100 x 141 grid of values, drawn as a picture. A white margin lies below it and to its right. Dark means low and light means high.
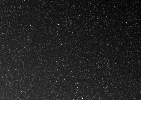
Values rise toward the bottom left. The values are skewed, with a long tail toward high values. There are no regular stripes. Fine speckle covers the field.
